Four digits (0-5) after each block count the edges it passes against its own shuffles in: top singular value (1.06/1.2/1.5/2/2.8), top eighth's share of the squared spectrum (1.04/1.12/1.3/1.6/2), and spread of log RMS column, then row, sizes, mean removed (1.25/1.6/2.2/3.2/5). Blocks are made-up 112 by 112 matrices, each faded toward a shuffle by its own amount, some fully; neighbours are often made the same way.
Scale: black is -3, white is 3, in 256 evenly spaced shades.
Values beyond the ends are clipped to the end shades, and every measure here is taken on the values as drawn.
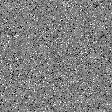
2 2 0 0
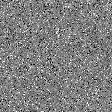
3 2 0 0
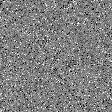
2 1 0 0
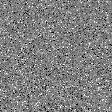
3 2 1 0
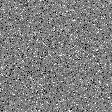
1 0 0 0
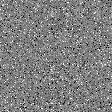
3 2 0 0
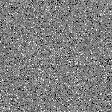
3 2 1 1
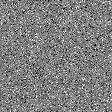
1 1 0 0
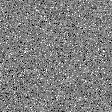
2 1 0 0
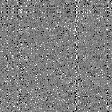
4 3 3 2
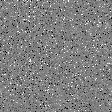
2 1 0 0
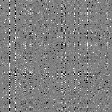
5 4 3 2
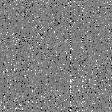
4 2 2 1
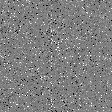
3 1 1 0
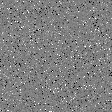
0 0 0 0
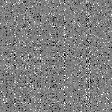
4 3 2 2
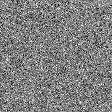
2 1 0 0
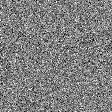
2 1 0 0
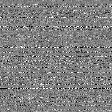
2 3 0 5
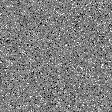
0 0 0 0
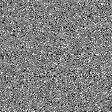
1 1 0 2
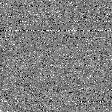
2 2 0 3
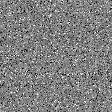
0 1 0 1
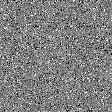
0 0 0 2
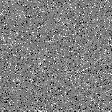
3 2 1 0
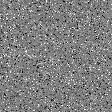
1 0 0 0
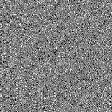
4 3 1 1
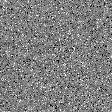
1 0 0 0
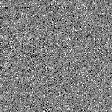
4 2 1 1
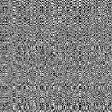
5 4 4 4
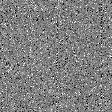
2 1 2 0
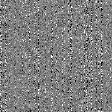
2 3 4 0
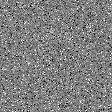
0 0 1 0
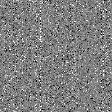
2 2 3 0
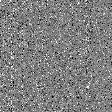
1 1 2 0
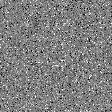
0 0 1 0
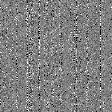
2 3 4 0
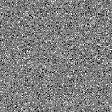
4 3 2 2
